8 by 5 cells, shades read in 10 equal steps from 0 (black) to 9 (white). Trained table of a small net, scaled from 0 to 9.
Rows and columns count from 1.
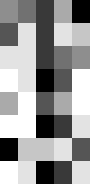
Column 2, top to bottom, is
4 8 8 8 9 9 7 8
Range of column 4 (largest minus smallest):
6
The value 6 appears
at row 1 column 4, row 5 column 1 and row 5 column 4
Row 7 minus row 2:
-3 -1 5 0 -4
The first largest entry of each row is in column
4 2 1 1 2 1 4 1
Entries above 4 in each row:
2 3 3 3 4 3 3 3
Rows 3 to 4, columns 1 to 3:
8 8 2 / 9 8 0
